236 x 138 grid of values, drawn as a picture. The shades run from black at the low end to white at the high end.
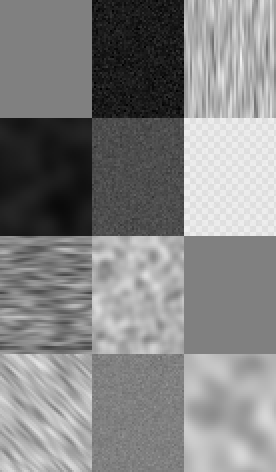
The table splits into 4 rows of 3 panels. Panel 1,1: middling, flat. Panel 1,2: very low, fine-grained, faint in contrast. Panel 1,3: high, streaked downward. Panel 2,1: very low, smooth, faint in contrast. Panel 2,2: low, fine-grained, faint in contrast. Panel 2,3: very high, checkered, faint in contrast. Panel 3,1: middling, streaked across. Panel 3,2: high, blotchy. Panel 3,3: middling, flat. Panel 4,1: high, slanting down to the right. Panel 4,2: middling, fine-grained, faint in contrast. Panel 4,3: high, smooth.
